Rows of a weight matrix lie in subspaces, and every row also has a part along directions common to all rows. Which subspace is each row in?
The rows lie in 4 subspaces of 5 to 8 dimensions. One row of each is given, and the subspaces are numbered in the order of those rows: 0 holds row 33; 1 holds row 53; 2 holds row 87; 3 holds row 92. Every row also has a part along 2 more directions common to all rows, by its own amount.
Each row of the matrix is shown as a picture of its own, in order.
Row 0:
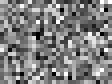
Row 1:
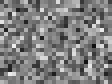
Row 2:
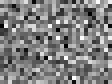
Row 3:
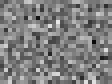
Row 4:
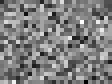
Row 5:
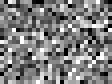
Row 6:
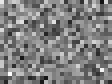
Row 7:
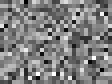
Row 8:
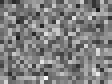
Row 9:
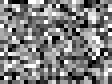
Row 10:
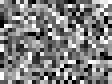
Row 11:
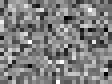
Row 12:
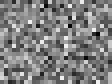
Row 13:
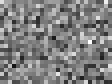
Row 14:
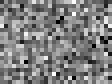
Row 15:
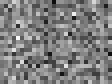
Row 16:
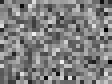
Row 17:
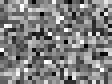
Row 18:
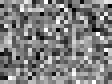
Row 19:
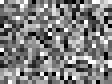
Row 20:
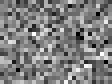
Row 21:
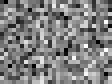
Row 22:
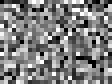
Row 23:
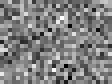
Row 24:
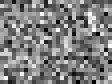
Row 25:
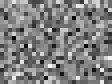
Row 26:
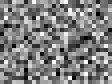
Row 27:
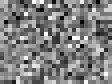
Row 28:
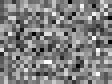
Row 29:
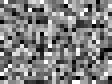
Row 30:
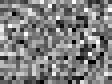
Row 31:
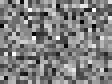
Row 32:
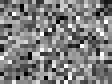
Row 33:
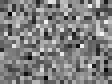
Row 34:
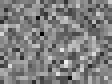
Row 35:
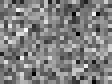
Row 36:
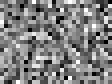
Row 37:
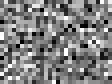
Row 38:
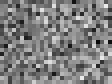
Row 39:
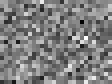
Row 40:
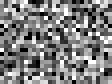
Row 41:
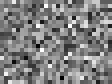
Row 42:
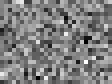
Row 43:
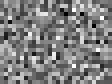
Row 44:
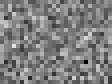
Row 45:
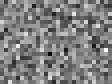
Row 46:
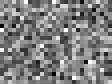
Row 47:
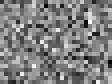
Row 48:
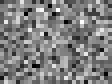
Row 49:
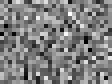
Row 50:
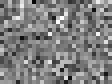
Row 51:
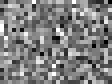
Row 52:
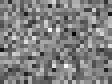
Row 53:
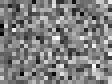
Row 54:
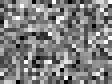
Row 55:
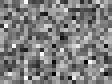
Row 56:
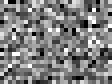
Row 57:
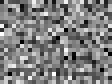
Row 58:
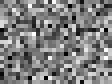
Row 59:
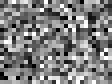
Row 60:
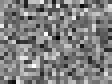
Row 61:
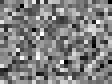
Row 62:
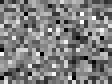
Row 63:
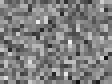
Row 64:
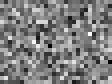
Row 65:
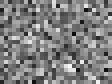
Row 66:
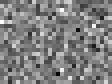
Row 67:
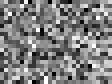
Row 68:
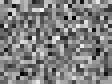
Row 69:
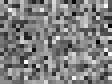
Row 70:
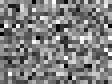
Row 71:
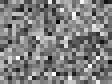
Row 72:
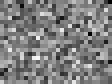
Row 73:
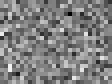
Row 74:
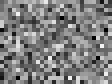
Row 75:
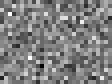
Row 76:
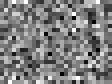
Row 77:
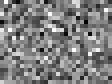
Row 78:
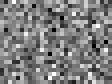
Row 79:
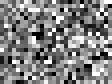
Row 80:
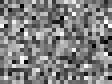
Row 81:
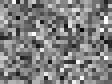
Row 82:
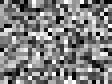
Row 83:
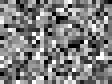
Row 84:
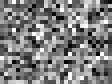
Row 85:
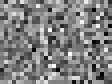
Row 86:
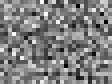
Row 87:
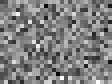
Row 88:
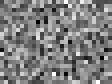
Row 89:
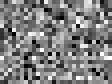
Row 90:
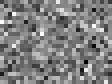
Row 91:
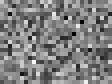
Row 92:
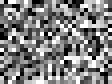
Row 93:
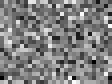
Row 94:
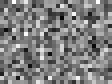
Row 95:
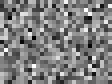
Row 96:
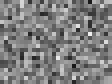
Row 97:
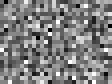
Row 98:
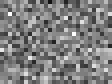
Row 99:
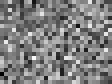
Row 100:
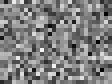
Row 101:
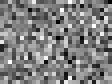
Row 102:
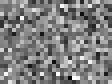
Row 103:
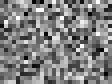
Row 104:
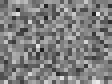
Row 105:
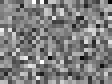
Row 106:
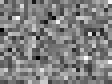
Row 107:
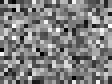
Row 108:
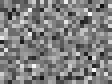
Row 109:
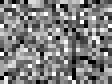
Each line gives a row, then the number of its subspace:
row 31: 0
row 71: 2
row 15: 1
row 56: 0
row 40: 3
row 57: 1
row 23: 0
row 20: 2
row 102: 3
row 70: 1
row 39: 0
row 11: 1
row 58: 2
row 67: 0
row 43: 3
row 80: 1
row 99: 3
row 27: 0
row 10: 2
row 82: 1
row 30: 1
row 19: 2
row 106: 3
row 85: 1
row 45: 1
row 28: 1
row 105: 3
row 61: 3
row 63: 2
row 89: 3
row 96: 3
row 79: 2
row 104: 2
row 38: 1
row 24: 2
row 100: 3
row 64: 2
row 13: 1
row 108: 0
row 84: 2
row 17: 1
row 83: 3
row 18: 2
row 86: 3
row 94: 1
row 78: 1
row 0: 2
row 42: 3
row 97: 1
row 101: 3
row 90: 3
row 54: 0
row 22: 1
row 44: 3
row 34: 3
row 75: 0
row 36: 0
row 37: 1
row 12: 2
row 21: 1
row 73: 3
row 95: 0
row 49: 3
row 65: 0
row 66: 3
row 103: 0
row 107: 0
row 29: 2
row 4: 0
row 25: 1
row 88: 2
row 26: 3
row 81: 2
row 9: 2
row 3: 1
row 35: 2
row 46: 3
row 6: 1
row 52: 0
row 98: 0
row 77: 3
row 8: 1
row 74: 2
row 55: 3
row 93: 2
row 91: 0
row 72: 3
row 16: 2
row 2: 1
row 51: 1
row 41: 2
